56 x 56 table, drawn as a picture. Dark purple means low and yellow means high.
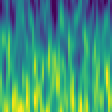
The grain runs up and down. Values rise toward the bottom. The values follow a bell shape.
